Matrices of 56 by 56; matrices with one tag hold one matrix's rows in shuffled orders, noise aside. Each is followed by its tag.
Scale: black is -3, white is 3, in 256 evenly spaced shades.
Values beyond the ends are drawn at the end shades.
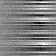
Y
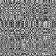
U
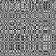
U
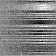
Y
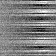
Y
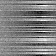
Y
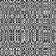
U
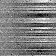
Y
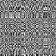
U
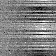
Y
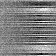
Y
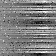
Y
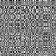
U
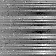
Y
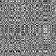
U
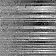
Y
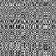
U
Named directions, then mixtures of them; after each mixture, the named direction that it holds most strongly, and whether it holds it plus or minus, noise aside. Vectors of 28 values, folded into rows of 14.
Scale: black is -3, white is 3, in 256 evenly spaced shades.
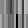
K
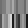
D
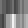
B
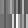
K, minus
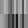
K, plus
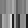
D, plus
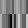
D, minus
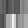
B, plus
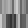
B, minus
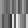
D, minus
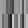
D, minus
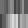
B, plus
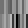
D, plus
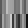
D, plus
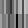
K, plus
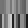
D, plus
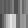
B, plus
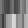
B, plus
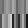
D, plus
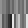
D, minus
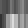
B, plus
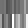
D, minus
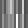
K, minus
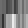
B, plus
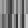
K, plus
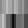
B, minus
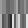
D, minus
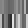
D, minus
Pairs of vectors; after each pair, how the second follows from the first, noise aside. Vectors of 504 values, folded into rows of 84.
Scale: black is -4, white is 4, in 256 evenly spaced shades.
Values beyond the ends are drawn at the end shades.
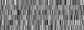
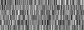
sign-scrambled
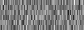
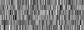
reversed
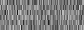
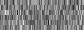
sign-scrambled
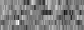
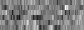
reversed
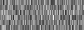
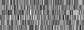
reversed
